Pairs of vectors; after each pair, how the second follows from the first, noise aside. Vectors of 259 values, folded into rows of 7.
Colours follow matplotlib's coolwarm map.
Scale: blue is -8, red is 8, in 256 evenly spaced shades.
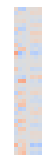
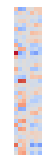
scaled up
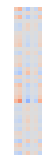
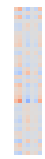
copied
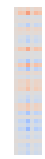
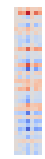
scaled up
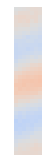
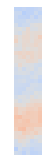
wrapped around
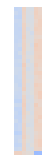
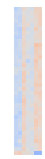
copied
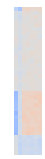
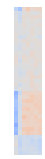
copied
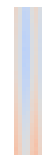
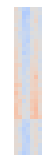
wrapped around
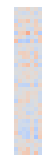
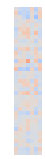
wrapped around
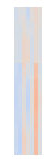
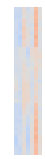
wrapped around
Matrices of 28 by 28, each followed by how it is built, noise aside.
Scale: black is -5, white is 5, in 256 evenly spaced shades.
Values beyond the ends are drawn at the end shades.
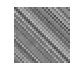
Toeplitz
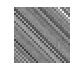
Toeplitz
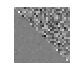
upper triangular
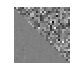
upper triangular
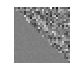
upper triangular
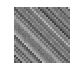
Toeplitz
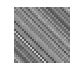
Toeplitz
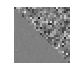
upper triangular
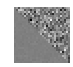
upper triangular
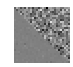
upper triangular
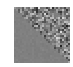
upper triangular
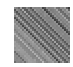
Toeplitz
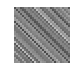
Toeplitz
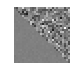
upper triangular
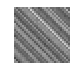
Toeplitz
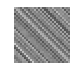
Toeplitz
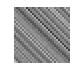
Toeplitz
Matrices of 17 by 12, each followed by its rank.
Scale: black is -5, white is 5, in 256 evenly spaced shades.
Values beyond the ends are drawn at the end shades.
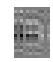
two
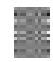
one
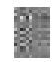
two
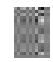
one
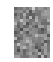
full rank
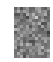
full rank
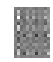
two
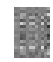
two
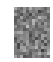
full rank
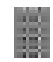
one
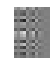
one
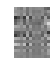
two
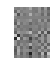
two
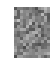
full rank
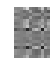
two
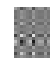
one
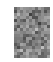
full rank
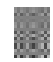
one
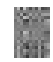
two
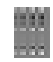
one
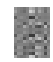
two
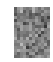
full rank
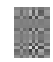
one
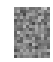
full rank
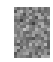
full rank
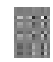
one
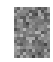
full rank
